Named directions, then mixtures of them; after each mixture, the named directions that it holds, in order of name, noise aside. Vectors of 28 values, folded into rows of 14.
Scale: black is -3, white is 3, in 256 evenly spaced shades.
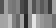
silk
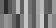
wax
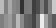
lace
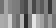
silk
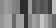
lace, silk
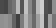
wax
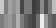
lace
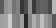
lace, silk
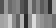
silk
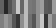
wax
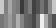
lace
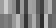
wax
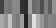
silk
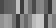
silk, wax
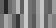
wax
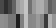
lace, wax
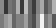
lace, wax
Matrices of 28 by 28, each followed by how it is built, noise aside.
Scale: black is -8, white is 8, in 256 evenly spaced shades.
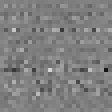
uneven rows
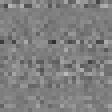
uneven rows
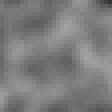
smooth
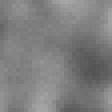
smooth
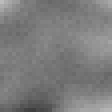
smooth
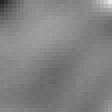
smooth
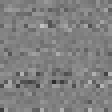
uneven rows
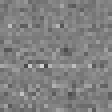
uneven rows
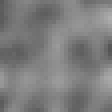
smooth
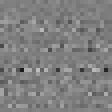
uneven rows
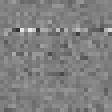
uneven rows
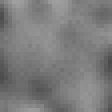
smooth
